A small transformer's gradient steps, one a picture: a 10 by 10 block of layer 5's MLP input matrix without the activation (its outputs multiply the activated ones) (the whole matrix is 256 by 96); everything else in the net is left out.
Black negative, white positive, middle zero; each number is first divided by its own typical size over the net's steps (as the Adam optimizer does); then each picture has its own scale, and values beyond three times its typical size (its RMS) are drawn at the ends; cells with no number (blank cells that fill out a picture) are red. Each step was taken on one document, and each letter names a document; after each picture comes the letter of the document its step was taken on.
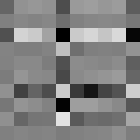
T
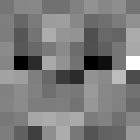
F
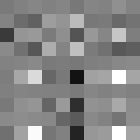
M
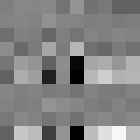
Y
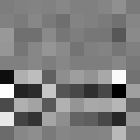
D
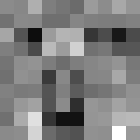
M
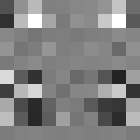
D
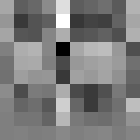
T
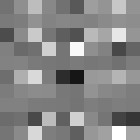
M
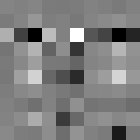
M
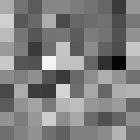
D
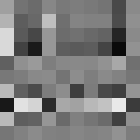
D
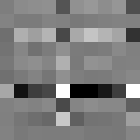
T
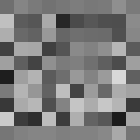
D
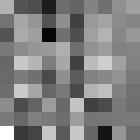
Y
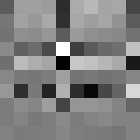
T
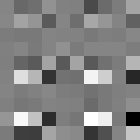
F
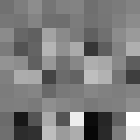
F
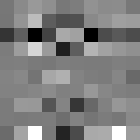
M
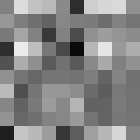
Y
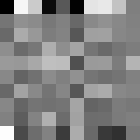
Y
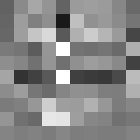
T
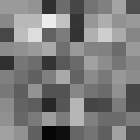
Y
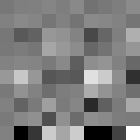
F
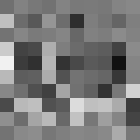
D
